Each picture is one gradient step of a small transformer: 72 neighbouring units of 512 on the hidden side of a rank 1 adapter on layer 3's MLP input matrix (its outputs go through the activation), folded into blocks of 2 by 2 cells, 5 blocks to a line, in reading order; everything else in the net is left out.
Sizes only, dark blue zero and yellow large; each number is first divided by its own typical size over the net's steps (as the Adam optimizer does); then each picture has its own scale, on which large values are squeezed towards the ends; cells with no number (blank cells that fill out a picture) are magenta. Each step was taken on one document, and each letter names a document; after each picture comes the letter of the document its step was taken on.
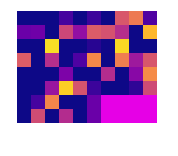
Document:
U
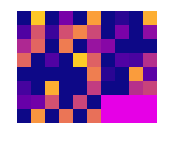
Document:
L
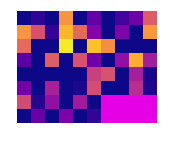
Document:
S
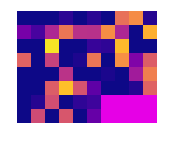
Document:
U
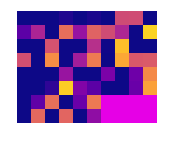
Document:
U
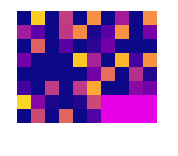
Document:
L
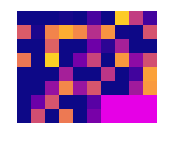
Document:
U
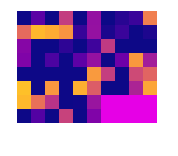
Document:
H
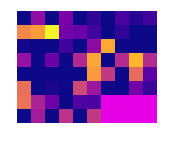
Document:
H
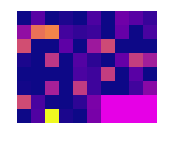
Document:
S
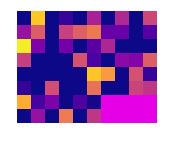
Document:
L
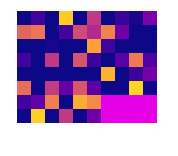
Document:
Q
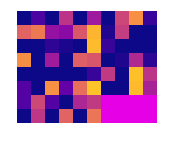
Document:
Q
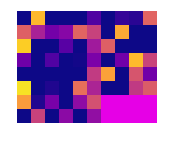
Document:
H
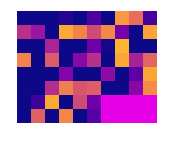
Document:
U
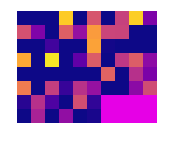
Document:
Q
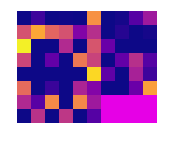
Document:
H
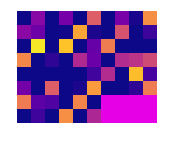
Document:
L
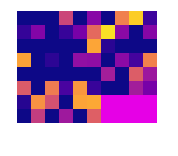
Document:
Q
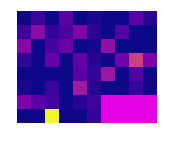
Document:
S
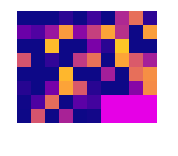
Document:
U
